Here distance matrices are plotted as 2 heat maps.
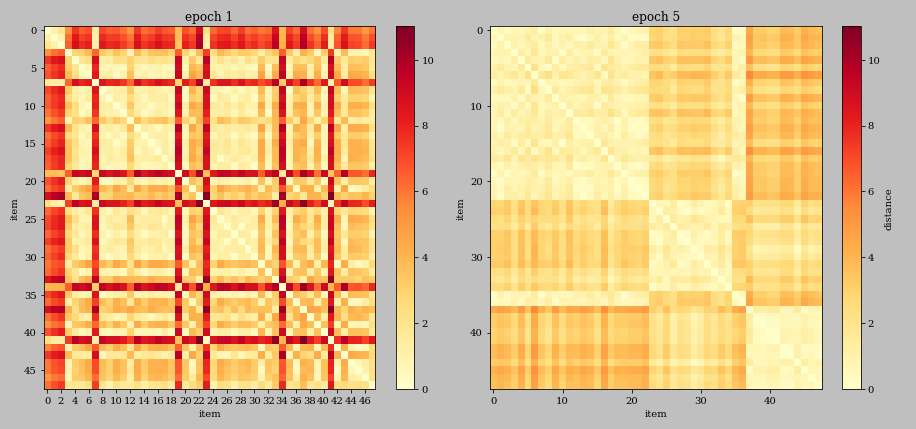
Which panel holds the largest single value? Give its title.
epoch 1
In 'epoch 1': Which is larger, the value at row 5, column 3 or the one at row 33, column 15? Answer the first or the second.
the second
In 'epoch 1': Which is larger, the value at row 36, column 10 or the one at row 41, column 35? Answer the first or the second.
the second
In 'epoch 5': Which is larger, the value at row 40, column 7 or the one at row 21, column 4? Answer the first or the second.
the first
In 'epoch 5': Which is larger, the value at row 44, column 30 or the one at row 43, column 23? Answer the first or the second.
the second
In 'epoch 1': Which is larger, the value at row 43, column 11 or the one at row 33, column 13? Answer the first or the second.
the second
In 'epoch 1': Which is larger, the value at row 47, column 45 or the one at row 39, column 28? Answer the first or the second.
the second
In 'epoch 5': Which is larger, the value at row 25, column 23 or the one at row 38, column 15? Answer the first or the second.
the second
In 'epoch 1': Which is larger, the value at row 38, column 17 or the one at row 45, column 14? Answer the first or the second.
the second
